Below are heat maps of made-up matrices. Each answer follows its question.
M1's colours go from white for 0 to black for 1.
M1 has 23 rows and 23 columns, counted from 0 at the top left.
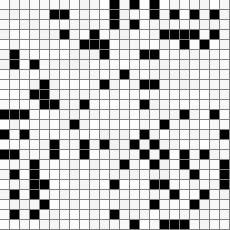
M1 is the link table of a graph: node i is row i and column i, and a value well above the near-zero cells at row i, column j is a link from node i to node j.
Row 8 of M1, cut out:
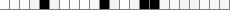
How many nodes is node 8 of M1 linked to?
4
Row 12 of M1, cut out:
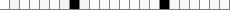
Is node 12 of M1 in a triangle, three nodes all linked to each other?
no
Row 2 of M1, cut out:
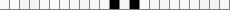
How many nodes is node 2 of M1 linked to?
2
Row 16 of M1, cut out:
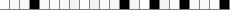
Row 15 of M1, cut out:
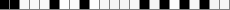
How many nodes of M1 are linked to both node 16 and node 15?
1
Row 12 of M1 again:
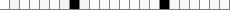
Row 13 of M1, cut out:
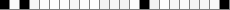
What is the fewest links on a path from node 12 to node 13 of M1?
3
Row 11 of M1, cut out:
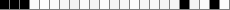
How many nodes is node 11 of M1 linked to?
5
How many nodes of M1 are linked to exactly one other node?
1
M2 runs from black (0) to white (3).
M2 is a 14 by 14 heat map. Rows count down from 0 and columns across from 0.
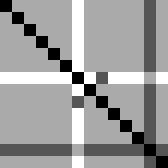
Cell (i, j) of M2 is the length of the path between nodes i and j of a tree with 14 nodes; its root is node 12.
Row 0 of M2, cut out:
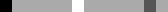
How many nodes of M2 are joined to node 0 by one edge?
1
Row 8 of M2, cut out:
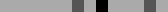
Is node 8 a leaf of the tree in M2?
no
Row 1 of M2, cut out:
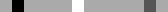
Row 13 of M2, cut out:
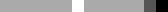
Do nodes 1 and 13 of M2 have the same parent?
yes
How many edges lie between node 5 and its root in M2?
1
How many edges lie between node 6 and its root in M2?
2
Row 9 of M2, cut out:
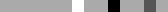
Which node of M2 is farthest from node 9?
6
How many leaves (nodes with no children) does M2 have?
12
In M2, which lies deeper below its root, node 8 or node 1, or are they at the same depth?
the same depth
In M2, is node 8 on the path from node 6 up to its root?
yes
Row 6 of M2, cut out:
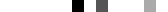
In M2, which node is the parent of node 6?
8
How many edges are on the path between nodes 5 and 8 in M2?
2
